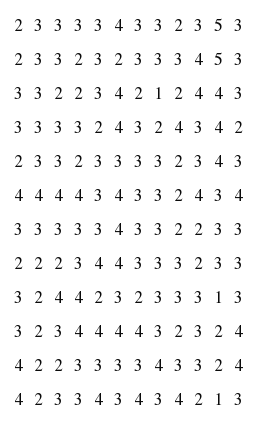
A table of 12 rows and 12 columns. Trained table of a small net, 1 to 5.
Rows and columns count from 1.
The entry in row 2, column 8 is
3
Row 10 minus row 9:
0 0 -1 0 2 1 2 0 -1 0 1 1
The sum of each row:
37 36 33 36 34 42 35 34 33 38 36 36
